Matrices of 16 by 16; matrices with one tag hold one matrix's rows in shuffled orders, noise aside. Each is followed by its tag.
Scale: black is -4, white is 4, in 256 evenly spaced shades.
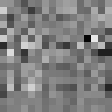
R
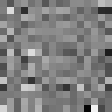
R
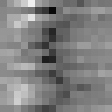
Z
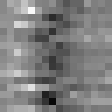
Z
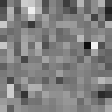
R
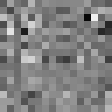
R
